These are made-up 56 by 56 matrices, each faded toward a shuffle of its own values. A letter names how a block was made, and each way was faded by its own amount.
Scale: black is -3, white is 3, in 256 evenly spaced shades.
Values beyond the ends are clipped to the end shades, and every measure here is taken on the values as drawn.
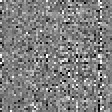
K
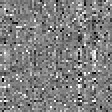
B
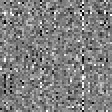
K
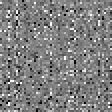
B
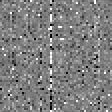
B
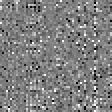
B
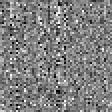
K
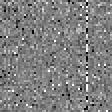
B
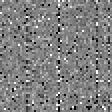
B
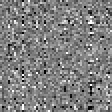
K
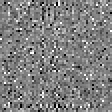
B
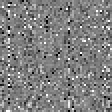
B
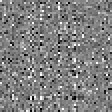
B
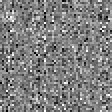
K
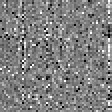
B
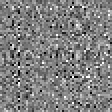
K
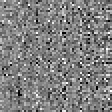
K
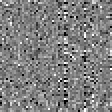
K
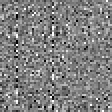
K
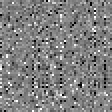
B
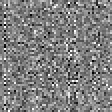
K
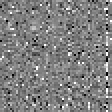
B
